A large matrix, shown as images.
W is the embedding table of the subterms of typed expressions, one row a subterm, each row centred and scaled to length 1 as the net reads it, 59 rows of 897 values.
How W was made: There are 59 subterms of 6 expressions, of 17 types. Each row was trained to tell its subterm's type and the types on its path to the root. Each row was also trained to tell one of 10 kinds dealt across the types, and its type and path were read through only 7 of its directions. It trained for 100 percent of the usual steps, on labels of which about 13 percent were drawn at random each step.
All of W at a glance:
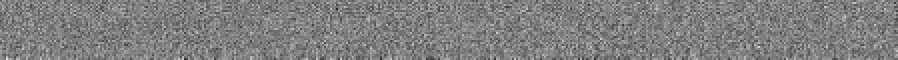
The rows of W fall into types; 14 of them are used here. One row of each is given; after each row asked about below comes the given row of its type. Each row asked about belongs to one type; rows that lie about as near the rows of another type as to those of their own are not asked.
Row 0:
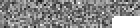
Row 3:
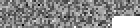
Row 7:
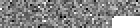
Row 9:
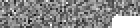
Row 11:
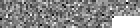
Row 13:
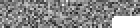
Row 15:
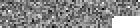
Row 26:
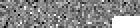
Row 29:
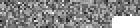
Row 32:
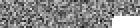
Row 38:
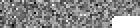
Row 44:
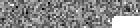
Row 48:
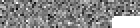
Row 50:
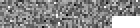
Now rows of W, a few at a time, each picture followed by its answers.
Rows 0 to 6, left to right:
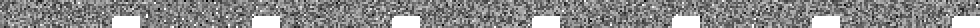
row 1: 11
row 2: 44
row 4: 9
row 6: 7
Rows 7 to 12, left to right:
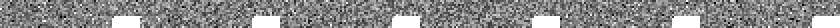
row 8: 9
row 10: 38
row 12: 13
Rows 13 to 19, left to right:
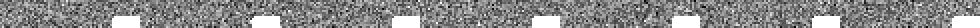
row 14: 44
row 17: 26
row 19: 38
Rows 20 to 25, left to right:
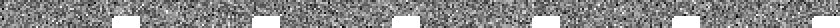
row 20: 26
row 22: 11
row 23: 29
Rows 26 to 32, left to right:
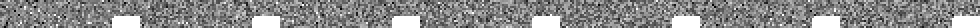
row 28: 48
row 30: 38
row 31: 3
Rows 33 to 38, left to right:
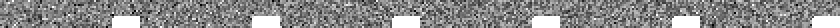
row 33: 32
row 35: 38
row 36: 3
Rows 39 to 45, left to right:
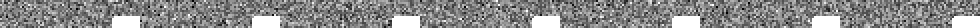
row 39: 13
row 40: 9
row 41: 9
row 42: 29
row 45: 44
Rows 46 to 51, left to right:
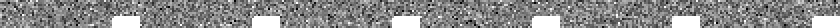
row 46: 3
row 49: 13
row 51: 26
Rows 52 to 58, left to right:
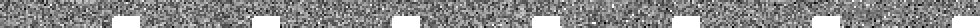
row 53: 26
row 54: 13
